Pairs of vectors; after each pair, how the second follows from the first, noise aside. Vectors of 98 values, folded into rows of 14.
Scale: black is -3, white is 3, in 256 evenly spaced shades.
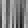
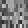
sign-scrambled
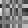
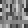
sign-scrambled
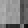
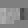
partly zeroed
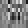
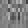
shrunk
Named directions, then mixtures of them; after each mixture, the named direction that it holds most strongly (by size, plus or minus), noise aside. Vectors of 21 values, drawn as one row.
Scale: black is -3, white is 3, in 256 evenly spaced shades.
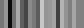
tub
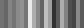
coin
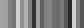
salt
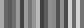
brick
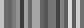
brick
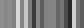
salt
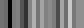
tub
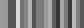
salt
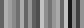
brick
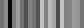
tub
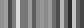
salt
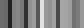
tub
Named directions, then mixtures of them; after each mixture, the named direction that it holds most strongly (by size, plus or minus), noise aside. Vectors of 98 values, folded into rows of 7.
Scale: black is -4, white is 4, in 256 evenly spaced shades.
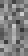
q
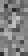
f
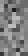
f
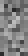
f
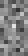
q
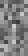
q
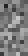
f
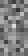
q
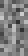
q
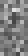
f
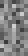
q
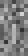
q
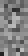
f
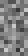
q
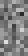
q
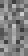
q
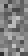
f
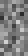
q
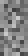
f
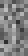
q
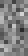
q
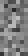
f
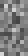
f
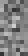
f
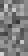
f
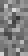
f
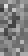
f
